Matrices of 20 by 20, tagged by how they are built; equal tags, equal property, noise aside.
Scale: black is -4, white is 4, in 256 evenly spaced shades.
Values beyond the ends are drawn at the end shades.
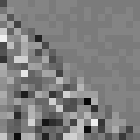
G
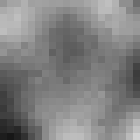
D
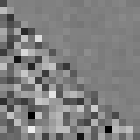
G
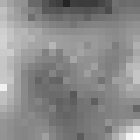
D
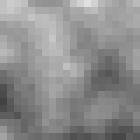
D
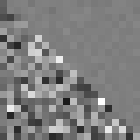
G
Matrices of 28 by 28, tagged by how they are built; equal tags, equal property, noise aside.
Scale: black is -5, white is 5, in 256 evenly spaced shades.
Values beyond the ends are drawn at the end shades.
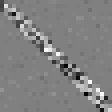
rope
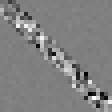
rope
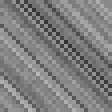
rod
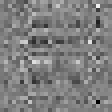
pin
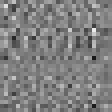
pin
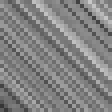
rod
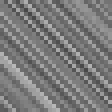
rod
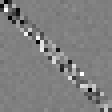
rope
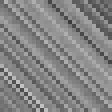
rod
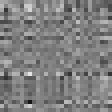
pin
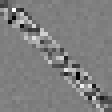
rope
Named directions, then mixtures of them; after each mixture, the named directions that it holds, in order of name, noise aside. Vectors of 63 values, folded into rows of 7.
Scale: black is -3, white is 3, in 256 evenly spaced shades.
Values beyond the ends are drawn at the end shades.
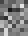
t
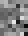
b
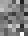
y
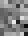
b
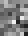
b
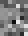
b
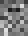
t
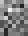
t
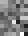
b, y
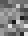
b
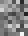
y
